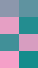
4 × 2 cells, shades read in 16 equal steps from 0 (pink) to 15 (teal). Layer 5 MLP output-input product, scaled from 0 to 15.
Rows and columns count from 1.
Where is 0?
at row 4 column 1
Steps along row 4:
up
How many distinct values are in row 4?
2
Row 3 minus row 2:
11 -12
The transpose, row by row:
7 1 12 0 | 10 14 2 15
